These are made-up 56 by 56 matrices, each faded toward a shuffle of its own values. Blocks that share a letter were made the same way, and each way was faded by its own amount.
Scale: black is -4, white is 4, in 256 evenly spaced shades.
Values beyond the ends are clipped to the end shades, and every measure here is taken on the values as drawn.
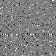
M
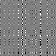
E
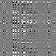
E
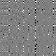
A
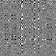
A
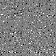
M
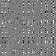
A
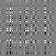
E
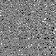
M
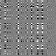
E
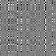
E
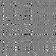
A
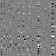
A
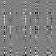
E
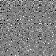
M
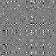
A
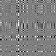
E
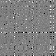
A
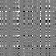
E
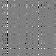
E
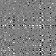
A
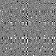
A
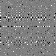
A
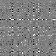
A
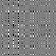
E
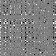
A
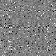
M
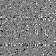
M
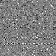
M
